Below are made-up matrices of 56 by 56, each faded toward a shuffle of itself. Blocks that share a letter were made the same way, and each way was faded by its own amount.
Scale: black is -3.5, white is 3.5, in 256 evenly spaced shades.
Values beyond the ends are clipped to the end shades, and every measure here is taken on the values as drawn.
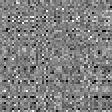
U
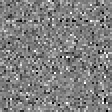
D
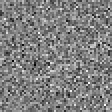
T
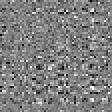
U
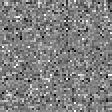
D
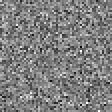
T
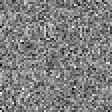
T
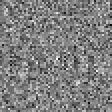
T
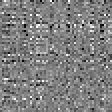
U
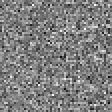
T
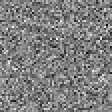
T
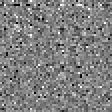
D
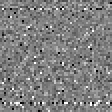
D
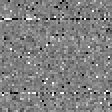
D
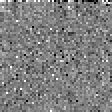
D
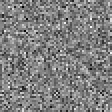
T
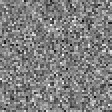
T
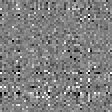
U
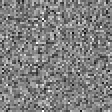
T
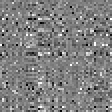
U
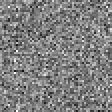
T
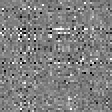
U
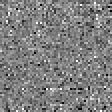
D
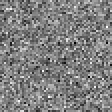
T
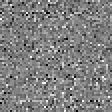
D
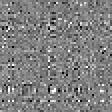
U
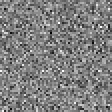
T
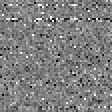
D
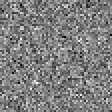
T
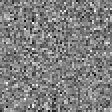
T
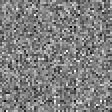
T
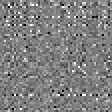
U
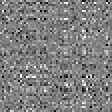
U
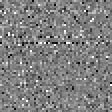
D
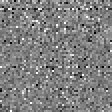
D
